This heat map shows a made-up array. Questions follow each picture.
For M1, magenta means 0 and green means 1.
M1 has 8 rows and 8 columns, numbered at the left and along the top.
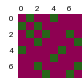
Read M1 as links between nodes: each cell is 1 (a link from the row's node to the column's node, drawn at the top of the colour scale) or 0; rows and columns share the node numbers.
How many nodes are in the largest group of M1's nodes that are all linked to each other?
2
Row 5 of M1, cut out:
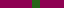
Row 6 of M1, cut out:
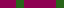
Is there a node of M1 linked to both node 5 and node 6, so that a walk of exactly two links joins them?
no
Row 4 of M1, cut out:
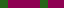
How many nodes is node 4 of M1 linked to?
2
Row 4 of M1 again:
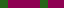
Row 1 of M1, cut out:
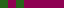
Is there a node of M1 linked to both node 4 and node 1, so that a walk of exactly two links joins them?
yes
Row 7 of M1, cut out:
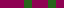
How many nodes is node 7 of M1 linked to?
2
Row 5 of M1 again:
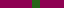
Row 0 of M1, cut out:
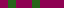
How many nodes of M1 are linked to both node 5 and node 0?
1
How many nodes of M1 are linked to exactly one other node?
1
